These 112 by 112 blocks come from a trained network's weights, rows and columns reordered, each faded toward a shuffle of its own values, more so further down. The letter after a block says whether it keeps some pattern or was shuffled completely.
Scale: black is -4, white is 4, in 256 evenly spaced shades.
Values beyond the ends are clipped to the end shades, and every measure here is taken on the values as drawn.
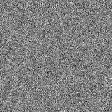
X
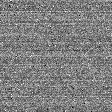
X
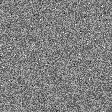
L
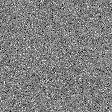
L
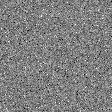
L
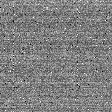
X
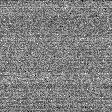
X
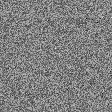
L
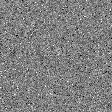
L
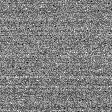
X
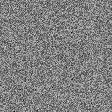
X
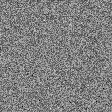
L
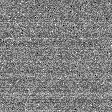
X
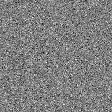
X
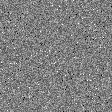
L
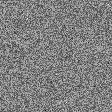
X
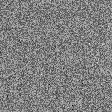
X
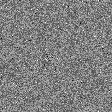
L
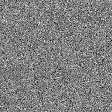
X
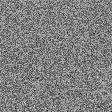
L
